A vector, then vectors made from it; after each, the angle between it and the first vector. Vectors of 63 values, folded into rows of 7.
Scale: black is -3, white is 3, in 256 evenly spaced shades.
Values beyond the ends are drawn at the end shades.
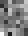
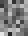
nearly parallel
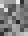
partly opposed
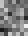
partly opposed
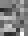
orthogonal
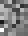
orthogonal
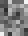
nearly parallel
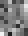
nearly parallel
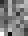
nearly parallel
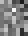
orthogonal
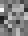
orthogonal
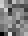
nearly opposite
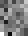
nearly parallel
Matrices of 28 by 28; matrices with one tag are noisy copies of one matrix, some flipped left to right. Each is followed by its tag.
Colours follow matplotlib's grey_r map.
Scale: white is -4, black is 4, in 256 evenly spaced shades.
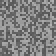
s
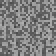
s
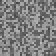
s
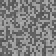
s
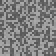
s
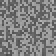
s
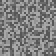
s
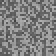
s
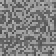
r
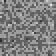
r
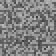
r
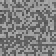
r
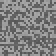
r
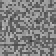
r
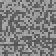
r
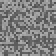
r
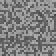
r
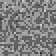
r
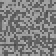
r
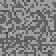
r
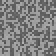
s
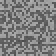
r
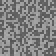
s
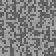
s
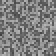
s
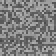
r
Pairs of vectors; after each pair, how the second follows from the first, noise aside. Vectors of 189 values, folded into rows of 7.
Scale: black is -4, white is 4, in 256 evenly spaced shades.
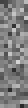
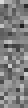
wrapped around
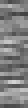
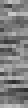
negated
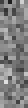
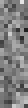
wrapped around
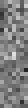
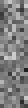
copied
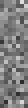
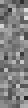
wrapped around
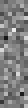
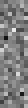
copied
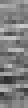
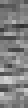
negated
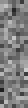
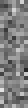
negated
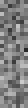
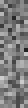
copied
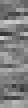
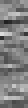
negated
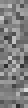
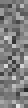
negated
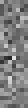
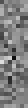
negated
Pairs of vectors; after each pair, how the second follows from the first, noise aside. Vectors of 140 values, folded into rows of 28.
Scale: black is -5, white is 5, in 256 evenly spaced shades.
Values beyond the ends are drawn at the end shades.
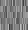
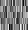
scaled up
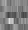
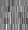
shuffled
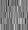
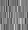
copied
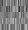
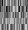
scaled up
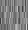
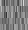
shuffled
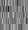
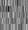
copied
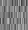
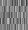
copied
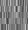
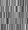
copied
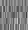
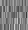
copied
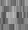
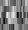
scaled up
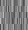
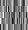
scaled up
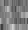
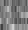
copied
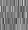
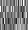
scaled up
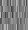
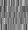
shuffled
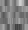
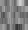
copied
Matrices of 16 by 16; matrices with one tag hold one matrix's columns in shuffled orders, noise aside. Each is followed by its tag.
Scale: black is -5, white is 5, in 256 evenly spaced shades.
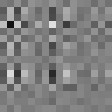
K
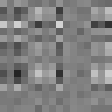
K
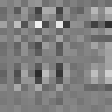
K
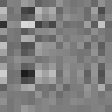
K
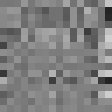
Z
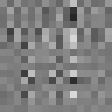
Z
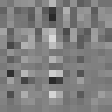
Z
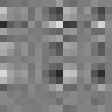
K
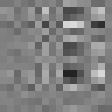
K
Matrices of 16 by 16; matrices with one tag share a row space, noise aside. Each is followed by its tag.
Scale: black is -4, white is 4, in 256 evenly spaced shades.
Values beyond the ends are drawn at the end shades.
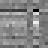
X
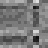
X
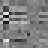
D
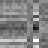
X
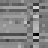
X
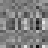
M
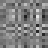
M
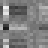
D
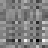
M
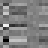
D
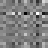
M
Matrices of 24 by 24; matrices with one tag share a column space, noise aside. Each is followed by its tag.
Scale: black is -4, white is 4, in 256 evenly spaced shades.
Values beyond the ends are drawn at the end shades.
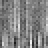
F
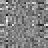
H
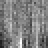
F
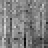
F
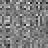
H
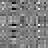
H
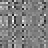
H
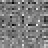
H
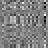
H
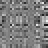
H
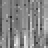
F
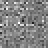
H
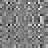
H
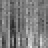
F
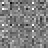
H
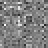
H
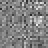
H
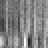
F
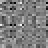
H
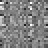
H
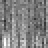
F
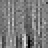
F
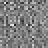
H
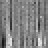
F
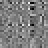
H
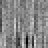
F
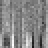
F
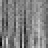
F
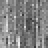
F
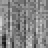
F
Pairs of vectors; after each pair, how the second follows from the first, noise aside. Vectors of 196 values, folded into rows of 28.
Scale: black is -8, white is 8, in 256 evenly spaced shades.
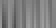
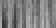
scaled up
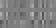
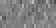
shuffled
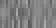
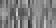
scaled up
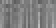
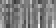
scaled up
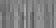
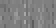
partly zeroed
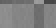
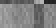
scaled up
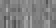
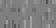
partly zeroed
